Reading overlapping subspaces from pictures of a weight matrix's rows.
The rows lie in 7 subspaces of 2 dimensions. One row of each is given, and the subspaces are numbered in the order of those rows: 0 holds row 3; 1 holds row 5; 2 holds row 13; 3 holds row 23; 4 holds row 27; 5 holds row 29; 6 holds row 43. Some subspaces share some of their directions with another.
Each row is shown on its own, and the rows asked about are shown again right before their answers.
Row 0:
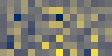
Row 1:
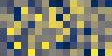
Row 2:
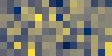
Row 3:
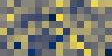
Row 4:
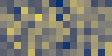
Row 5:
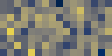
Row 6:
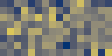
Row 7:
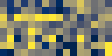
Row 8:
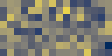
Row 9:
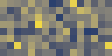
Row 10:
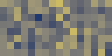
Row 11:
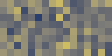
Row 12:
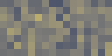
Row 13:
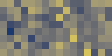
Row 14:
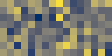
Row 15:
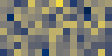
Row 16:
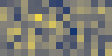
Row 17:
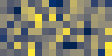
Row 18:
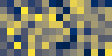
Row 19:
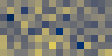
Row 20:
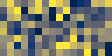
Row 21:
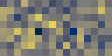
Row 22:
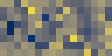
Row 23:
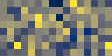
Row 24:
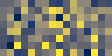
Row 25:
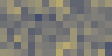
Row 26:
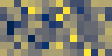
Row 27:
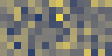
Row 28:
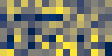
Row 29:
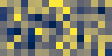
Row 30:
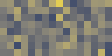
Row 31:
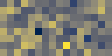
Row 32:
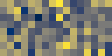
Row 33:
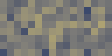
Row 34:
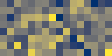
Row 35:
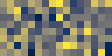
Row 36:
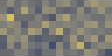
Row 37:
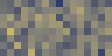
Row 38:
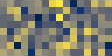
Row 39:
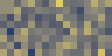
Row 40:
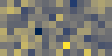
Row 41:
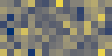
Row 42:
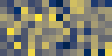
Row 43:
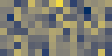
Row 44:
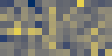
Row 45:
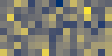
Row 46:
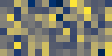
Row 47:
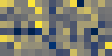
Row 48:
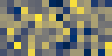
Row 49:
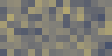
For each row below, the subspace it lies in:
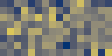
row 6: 3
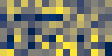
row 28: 4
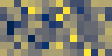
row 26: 2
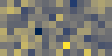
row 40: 5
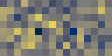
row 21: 5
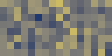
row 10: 5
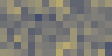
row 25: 4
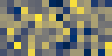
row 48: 3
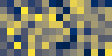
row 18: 2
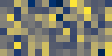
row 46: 6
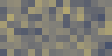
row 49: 1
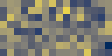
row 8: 1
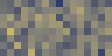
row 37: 1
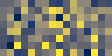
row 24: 4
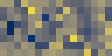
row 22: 2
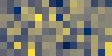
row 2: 2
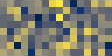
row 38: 3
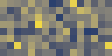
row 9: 3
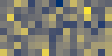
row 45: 6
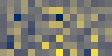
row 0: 4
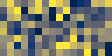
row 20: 1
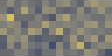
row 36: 0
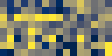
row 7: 4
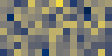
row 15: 6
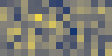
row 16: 5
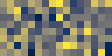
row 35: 2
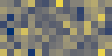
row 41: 1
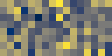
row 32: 0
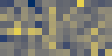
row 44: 3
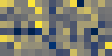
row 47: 3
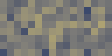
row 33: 6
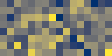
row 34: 0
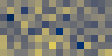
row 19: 0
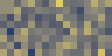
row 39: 1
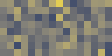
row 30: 6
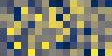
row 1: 4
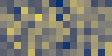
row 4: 0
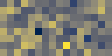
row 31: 5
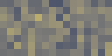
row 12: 5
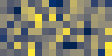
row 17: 2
